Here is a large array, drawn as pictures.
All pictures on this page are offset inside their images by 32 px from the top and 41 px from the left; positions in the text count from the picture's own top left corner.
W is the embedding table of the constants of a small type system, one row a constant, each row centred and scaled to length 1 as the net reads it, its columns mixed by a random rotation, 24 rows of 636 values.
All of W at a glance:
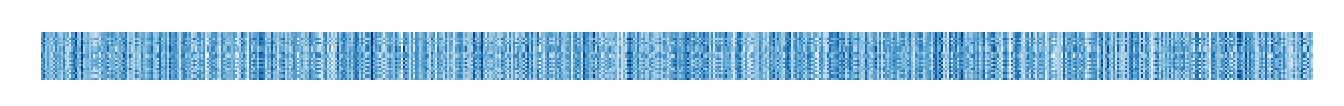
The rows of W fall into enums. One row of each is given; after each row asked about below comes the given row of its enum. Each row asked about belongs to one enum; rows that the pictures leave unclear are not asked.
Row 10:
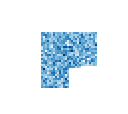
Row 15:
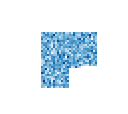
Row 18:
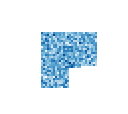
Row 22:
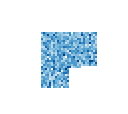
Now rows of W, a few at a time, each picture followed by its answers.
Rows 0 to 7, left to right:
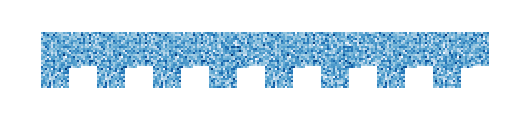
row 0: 22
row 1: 22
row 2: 22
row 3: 10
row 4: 22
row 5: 18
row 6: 22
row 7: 15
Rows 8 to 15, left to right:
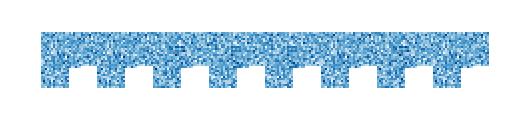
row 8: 15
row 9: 15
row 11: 18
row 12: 18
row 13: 15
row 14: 10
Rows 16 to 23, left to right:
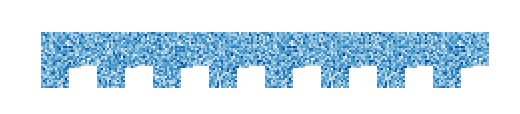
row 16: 10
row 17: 15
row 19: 22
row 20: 10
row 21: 22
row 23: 10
